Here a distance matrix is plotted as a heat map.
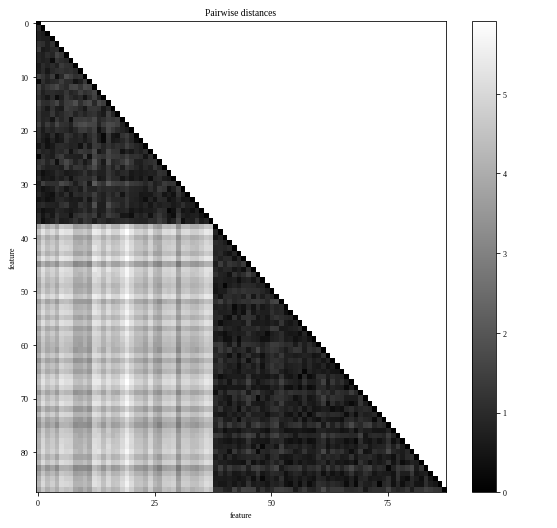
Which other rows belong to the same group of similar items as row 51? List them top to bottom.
38, 39, 40, 41, 42, 43, 44, 45, 46, 47, 48, 49, 50, 52, 53, 54, 55, 56, 57, 58, 59, 60, 61, 62, 63, 64, 65, 66, 67, 68, 69, 70, 71, 72, 73, 74, 75, 76, 77, 78, 79, 80, 81, 82, 83, 84, 85, 86, 87
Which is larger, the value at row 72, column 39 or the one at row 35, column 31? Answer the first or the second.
the first
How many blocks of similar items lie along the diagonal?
2
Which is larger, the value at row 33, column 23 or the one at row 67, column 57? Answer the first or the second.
the second
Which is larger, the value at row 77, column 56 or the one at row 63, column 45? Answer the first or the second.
the first
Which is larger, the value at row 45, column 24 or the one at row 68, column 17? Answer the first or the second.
the second
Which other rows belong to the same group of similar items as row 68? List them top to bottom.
38, 39, 40, 41, 42, 43, 44, 45, 46, 47, 48, 49, 50, 51, 52, 53, 54, 55, 56, 57, 58, 59, 60, 61, 62, 63, 64, 65, 66, 67, 69, 70, 71, 72, 73, 74, 75, 76, 77, 78, 79, 80, 81, 82, 83, 84, 85, 86, 87
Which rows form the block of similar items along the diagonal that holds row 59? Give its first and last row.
38 to 87
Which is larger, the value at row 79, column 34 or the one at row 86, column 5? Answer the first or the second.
the second
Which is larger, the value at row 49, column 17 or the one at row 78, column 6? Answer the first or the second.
the second
